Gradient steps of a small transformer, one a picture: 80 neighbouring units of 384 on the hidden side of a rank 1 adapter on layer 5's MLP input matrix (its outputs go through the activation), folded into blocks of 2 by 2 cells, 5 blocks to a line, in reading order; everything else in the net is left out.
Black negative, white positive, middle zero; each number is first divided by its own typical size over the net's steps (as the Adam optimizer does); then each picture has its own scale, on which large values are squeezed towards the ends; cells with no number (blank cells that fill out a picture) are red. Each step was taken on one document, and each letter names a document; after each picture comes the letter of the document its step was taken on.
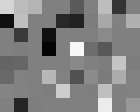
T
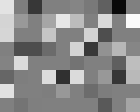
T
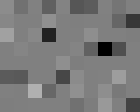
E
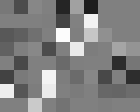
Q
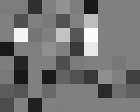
Q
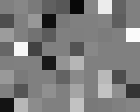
E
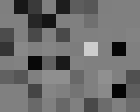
Q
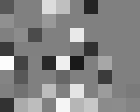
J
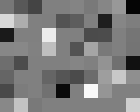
T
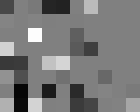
J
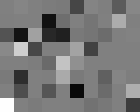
E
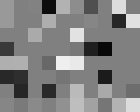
J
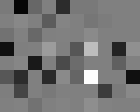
Q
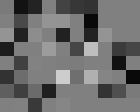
Q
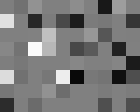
T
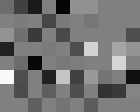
Q
